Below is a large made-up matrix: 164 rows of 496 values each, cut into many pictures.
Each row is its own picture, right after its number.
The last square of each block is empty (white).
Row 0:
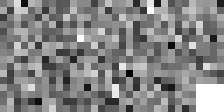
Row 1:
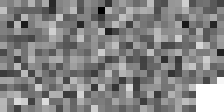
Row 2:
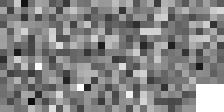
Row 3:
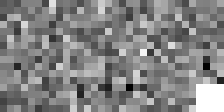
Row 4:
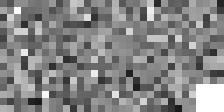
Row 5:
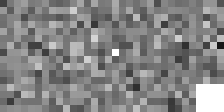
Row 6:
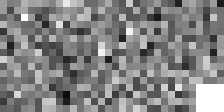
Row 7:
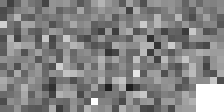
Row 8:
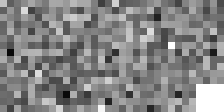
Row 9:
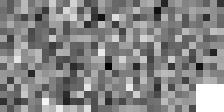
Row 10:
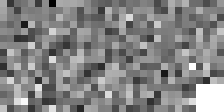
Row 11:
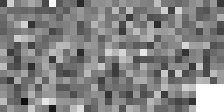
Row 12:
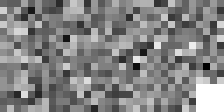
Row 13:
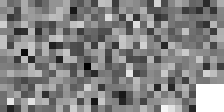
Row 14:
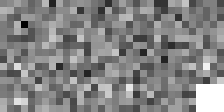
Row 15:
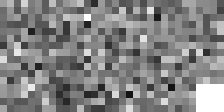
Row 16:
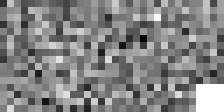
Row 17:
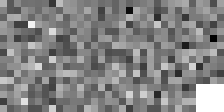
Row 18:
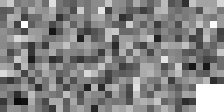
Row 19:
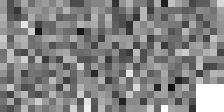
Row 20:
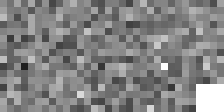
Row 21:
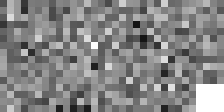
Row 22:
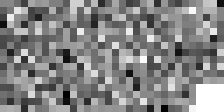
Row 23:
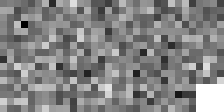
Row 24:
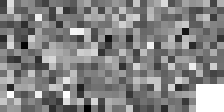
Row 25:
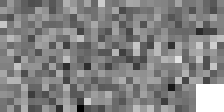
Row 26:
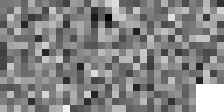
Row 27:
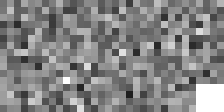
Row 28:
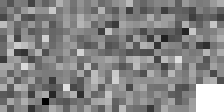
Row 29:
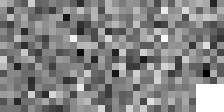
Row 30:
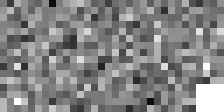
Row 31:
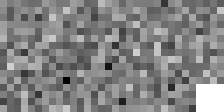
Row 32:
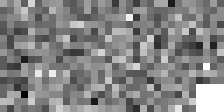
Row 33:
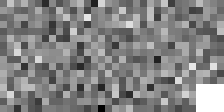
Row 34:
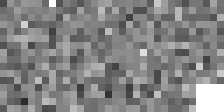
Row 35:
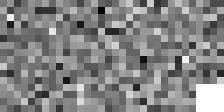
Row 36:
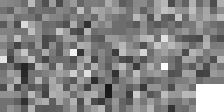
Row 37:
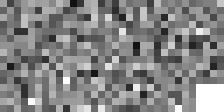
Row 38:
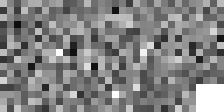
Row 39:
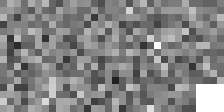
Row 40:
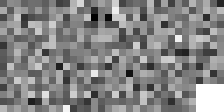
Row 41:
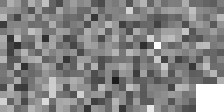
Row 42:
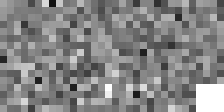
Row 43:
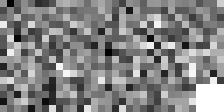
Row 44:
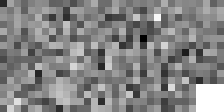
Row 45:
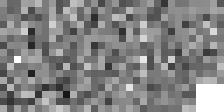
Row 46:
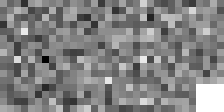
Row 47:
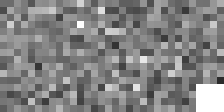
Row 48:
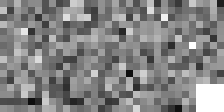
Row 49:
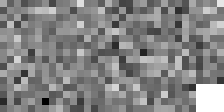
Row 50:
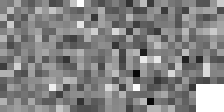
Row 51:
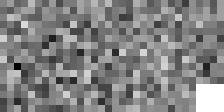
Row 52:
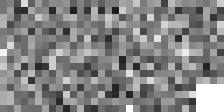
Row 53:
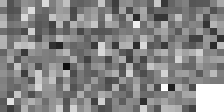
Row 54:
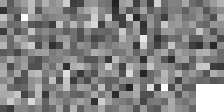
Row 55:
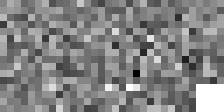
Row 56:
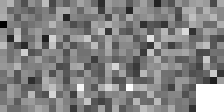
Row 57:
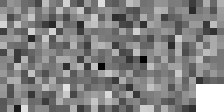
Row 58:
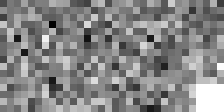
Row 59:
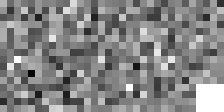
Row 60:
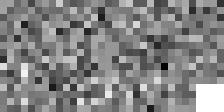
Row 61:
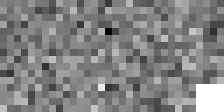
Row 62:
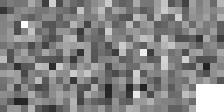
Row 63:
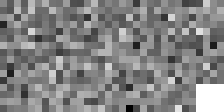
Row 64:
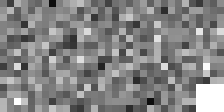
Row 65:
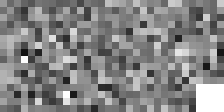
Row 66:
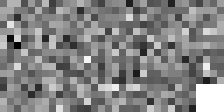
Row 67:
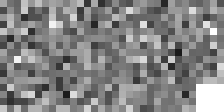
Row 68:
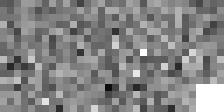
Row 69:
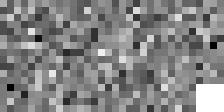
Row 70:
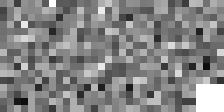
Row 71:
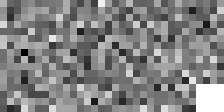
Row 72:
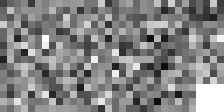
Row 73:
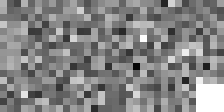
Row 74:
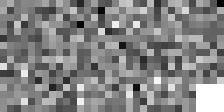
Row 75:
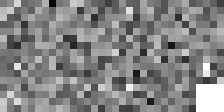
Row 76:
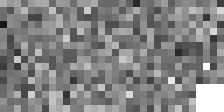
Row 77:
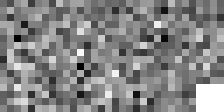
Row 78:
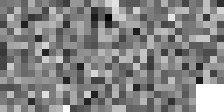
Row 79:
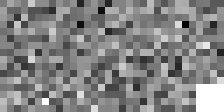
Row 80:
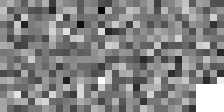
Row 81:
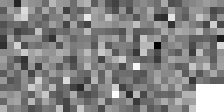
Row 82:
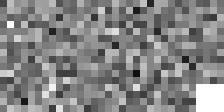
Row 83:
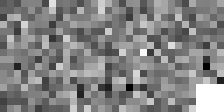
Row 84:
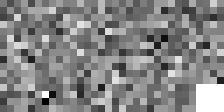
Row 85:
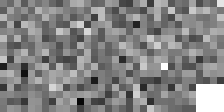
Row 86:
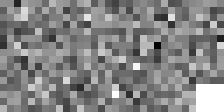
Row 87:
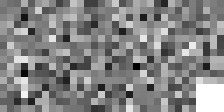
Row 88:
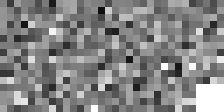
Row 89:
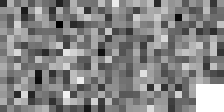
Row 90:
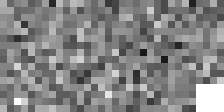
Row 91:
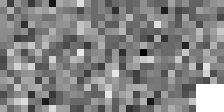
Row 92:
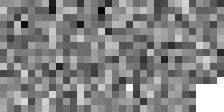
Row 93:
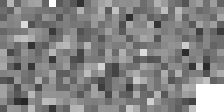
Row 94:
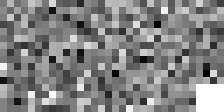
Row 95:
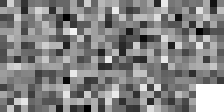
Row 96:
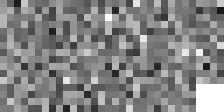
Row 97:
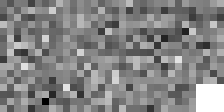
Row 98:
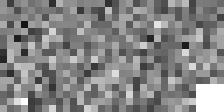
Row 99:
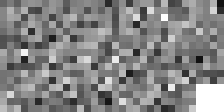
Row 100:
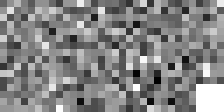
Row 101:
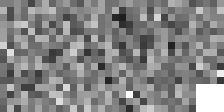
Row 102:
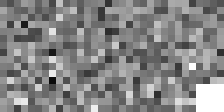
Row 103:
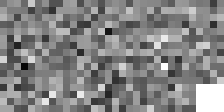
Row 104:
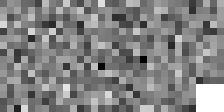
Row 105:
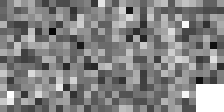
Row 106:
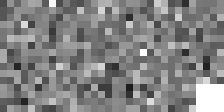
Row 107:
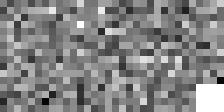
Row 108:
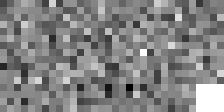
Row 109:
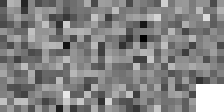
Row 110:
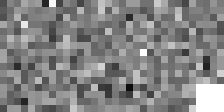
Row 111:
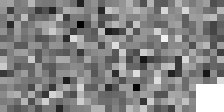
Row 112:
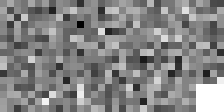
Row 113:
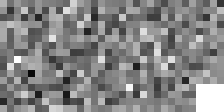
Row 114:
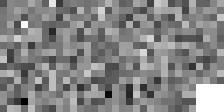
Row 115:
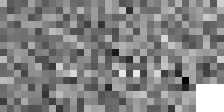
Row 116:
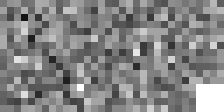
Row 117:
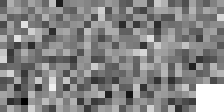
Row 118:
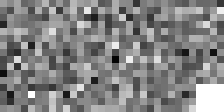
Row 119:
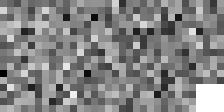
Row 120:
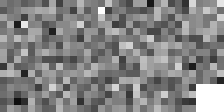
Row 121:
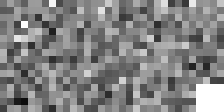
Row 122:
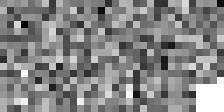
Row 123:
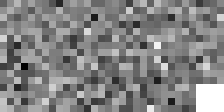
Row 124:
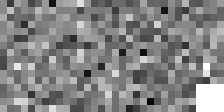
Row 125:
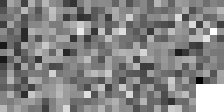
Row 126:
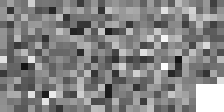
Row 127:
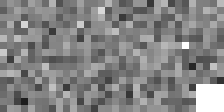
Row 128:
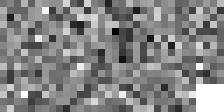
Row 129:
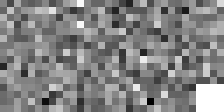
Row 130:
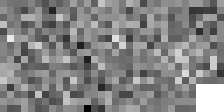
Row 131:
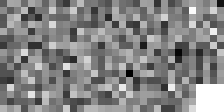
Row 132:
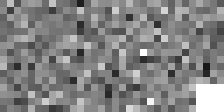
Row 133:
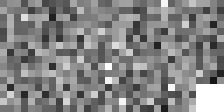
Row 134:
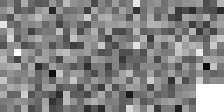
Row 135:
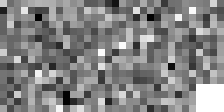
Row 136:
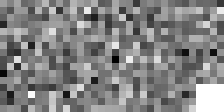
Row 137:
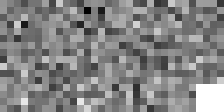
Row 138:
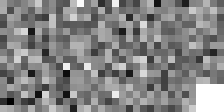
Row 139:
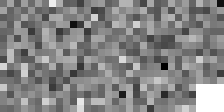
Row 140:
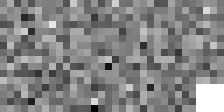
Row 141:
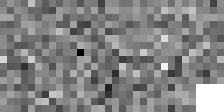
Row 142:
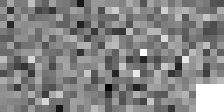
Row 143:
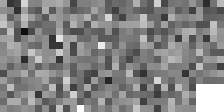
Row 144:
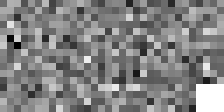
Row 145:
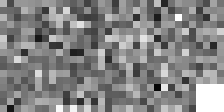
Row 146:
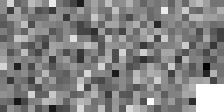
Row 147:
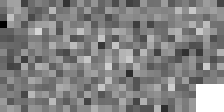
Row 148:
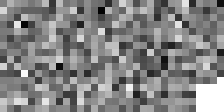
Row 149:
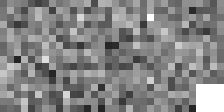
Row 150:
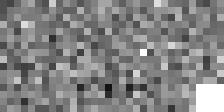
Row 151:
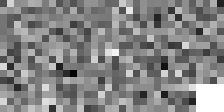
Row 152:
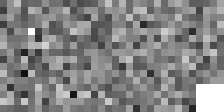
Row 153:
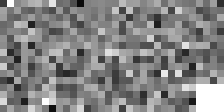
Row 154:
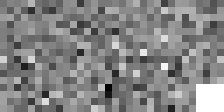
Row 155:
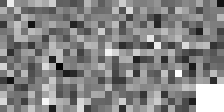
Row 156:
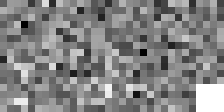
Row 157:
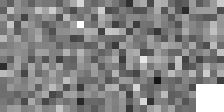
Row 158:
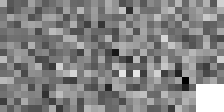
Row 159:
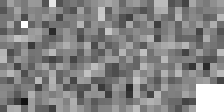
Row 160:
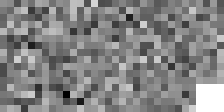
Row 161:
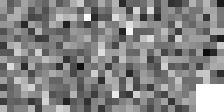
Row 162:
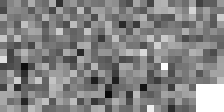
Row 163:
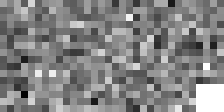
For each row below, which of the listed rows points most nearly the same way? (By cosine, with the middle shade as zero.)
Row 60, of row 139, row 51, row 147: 139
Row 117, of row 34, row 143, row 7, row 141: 34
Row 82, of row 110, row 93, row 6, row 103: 93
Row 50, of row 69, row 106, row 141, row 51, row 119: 119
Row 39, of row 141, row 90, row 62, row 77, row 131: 141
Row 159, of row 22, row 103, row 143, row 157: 157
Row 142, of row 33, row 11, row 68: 68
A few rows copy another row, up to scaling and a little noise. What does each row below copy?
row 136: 118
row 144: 66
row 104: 57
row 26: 78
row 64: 30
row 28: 97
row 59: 113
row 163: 32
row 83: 3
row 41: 39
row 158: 115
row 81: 86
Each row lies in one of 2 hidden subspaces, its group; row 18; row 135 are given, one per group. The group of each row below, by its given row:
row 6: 135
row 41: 18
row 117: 18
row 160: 135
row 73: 135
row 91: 18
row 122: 18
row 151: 18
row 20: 18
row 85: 18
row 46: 135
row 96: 135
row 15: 135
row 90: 18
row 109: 135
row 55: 18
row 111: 18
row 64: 18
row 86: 135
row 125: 135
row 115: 18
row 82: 18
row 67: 135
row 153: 18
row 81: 135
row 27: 135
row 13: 135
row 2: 135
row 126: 18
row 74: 18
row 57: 135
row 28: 18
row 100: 18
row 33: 135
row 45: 135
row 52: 135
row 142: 18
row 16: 135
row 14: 18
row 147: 135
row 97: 18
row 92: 18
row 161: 135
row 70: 18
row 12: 135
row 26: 135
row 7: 18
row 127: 18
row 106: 18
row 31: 135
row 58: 18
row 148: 18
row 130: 135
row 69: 135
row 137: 18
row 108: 18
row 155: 18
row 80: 18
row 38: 135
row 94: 18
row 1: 18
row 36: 18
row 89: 135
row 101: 135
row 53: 135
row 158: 18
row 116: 135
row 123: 18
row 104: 135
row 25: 135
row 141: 18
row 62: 18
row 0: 135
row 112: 18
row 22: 135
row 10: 18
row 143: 135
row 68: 18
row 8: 135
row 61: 18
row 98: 18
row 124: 18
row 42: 18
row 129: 18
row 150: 18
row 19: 135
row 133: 135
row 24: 135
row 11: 18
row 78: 135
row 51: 18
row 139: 18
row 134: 135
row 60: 18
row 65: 135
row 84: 18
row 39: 18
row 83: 18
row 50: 18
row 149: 135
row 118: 135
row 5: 135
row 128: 135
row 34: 18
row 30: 18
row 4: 135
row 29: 18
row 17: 18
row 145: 135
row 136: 135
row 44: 135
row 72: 18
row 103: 18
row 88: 18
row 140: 135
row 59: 135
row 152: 135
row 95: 135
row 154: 18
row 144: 18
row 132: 18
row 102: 18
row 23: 18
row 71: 135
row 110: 18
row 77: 18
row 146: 18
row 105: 135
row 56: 18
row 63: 135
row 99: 135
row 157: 18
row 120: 18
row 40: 135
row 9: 135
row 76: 135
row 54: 135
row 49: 18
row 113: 135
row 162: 18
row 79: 18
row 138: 135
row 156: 18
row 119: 135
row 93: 18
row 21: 135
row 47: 18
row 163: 135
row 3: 18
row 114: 18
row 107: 18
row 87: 135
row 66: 18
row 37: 135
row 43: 18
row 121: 18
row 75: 18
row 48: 135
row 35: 18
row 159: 18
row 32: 135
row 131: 135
